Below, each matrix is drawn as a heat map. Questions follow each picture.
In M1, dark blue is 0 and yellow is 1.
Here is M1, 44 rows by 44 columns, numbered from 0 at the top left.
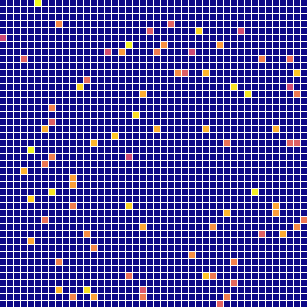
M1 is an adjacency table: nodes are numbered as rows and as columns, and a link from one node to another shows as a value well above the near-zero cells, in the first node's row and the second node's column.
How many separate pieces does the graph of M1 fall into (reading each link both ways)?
9
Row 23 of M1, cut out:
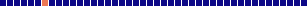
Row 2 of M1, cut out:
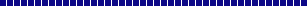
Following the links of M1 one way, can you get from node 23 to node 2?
no
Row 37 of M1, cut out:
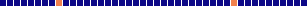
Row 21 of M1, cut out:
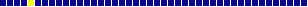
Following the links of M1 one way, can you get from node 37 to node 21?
no
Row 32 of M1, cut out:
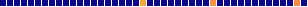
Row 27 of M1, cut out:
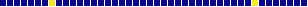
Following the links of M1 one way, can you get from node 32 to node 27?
yes
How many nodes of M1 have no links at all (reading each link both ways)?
5
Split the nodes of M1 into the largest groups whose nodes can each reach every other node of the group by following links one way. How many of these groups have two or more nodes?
4
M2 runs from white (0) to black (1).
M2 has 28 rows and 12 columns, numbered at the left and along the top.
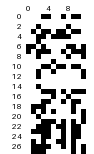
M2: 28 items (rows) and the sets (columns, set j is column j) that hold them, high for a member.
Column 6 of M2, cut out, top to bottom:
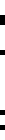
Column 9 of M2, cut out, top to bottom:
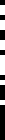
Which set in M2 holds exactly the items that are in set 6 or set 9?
3
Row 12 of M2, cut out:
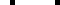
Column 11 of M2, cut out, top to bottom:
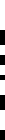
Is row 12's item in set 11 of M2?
yes
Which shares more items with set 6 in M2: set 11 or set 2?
set 2
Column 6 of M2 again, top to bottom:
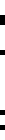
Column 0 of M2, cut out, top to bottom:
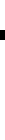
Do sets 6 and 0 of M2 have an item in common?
no
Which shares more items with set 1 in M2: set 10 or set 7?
set 7
